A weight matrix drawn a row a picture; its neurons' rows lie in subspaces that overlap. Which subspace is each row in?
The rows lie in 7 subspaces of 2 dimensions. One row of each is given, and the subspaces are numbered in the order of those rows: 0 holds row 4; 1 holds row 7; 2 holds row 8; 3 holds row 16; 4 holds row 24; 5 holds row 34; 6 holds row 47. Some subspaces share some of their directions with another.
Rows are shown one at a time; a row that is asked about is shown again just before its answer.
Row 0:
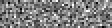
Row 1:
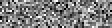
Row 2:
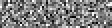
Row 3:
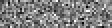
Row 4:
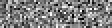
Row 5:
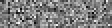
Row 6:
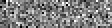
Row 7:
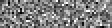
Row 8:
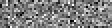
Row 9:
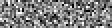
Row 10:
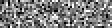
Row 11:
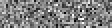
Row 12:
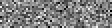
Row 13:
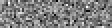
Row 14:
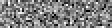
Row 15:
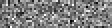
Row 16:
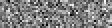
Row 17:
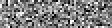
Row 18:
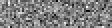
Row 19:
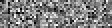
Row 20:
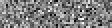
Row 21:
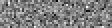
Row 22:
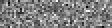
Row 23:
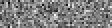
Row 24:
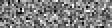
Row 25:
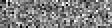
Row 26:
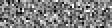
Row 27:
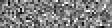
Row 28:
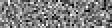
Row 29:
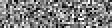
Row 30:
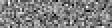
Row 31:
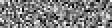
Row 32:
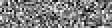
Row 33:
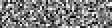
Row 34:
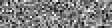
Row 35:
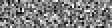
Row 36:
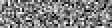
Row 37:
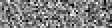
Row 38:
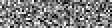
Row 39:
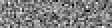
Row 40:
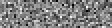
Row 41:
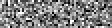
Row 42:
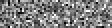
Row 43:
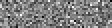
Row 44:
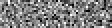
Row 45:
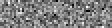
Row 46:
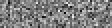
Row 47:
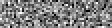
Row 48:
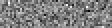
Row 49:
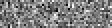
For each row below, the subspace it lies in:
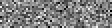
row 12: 5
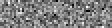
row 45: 4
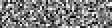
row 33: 6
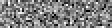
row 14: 5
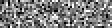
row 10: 1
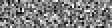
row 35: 4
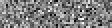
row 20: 0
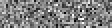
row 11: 0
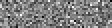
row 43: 2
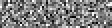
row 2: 6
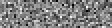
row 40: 6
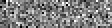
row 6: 4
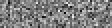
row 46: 0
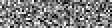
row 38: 5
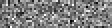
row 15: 2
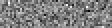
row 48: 0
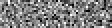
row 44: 3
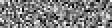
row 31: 2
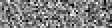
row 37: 3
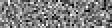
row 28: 3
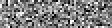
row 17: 2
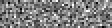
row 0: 6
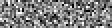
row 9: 4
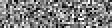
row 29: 0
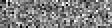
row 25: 4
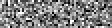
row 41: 2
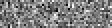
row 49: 1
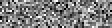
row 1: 5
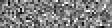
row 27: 1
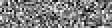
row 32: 5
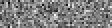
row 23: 1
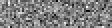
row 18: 5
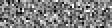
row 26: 4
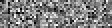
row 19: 3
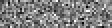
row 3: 0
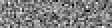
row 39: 6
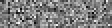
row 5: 3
